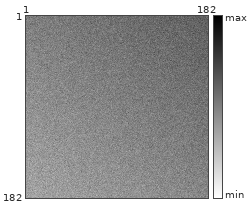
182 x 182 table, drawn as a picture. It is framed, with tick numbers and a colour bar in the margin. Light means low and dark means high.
Histogram: bell-shaped. Stripes: none. Slope: up to the top right. Grain: fine.
